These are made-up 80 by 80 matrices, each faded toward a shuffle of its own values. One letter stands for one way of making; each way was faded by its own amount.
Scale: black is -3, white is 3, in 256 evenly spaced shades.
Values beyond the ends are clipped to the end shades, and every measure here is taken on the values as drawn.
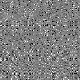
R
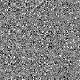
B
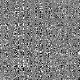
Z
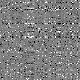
R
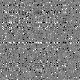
R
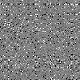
R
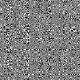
Z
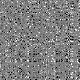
R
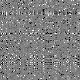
R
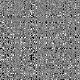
Z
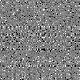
R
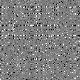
R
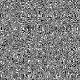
B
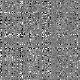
Z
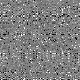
R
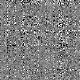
Z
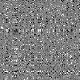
R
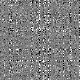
Z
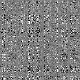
Z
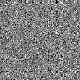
B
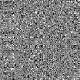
B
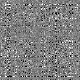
Z
